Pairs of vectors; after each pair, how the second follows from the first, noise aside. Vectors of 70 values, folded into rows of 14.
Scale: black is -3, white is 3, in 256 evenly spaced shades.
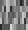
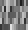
copied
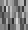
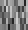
copied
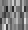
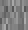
shrunk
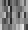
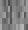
shrunk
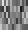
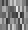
wrapped around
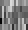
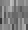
shrunk
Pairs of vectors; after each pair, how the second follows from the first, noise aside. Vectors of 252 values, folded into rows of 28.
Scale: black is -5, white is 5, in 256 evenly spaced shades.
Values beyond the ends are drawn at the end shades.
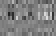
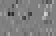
partly zeroed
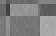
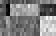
scaled up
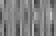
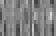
copied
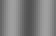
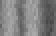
wrapped around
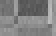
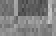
copied
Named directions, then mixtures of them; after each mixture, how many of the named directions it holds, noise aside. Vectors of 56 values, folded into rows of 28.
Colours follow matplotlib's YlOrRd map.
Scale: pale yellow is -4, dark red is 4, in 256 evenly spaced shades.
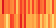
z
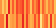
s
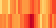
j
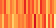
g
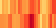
one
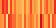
one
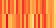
three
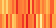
three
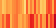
three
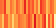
one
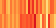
three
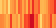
one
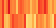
three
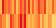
one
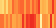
two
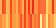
three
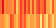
one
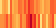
two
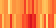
two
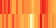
one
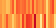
three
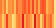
two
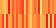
two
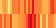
two
